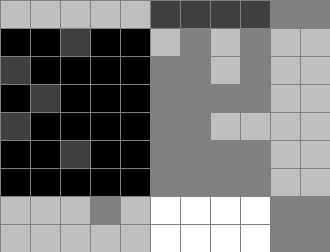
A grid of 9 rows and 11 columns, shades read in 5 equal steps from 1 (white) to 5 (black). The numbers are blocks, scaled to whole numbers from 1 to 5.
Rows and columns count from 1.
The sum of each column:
34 35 34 37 36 23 24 21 23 21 21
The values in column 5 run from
2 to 5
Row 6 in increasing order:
2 2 3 3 3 3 4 5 5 5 5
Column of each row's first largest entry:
6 1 2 1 2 1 1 4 10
